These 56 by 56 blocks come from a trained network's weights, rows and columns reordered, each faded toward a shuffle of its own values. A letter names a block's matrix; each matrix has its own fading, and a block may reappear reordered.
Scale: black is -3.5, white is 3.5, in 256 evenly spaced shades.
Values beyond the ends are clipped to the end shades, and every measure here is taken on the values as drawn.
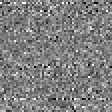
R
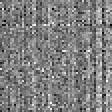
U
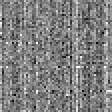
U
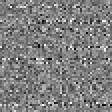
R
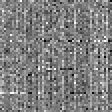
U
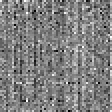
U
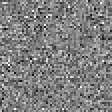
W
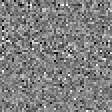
W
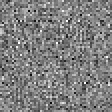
W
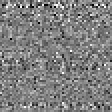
R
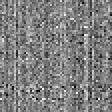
U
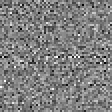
W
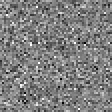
W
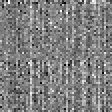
U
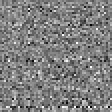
R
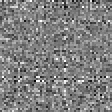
R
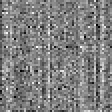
U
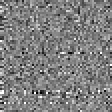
R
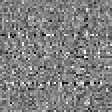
R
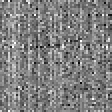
U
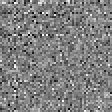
W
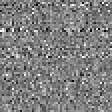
R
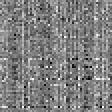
U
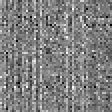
U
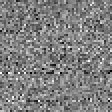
W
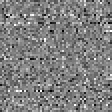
R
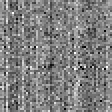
U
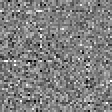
W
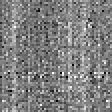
U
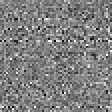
R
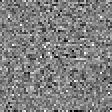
W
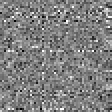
R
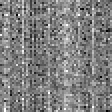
U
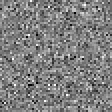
W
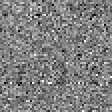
W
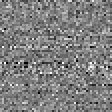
R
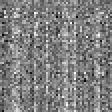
U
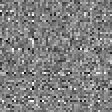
R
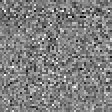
W
